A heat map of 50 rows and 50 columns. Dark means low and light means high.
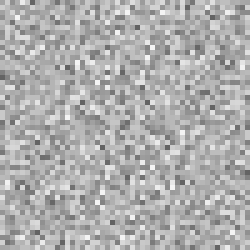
Fine speckle covers the field. No overall slope runs across the table. There are no regular stripes. A half turn leaves it unchanged. On average the colour sits 70% of the way up the scale. No row or column stands out.
